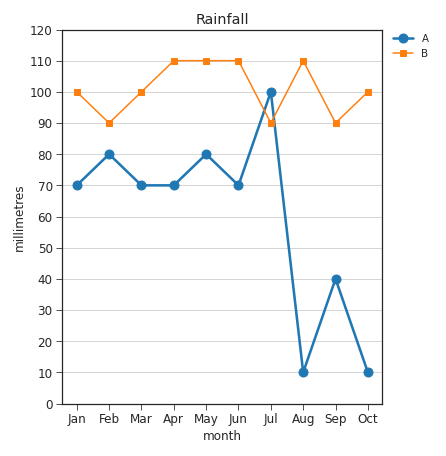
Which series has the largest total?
B
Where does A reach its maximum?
Jul
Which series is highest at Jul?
A
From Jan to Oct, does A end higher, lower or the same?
lower
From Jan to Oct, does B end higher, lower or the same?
the same
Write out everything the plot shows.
Title: Rainfall
x-axis: month, ticks Jan Feb Mar Apr May Jun Jul Aug Sep Oct
y-axis: millimetres, ticks 0 10 20 30 40 50 60 70 80 90 100 110 120
Legend: A, B
Values:
A: 70 80 70 70 80 70 100 10 40 10
B: 100 90 100 110 110 110 90 110 90 100
